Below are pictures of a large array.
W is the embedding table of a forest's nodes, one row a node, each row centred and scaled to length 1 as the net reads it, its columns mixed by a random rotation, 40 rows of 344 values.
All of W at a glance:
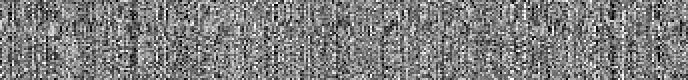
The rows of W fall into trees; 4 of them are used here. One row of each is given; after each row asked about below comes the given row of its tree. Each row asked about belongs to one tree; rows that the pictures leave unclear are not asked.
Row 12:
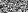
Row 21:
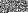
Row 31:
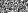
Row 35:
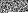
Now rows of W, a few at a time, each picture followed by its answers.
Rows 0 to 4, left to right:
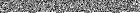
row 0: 31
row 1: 12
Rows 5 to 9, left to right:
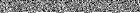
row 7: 35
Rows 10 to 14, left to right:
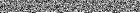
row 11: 12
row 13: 21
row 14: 21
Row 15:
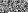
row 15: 21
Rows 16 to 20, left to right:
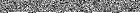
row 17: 21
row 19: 35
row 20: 31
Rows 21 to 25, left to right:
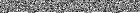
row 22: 31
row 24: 35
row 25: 31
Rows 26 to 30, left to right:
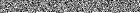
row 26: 35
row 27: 35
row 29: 35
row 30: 35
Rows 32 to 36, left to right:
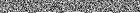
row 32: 35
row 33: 21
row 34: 31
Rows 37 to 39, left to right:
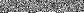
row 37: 21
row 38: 21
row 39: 35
